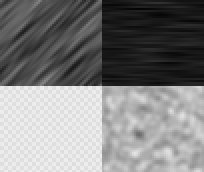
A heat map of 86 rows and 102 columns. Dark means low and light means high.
The table splits into 2 rows of 2 panels. Panel 1,1: low, slanting up to the right. Panel 1,2: very low, streaked across, faint in contrast. Panel 2,1: very high, checkered, faint in contrast. Panel 2,2: high, blotchy.
